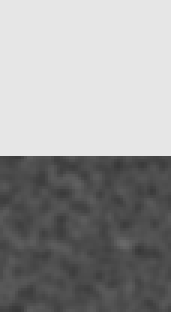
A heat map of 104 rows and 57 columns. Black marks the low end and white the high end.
The table splits into 2 rows of 1 panel. Panel 1,1: very high, flat. Panel 2,1: low, blotchy, faint in contrast.
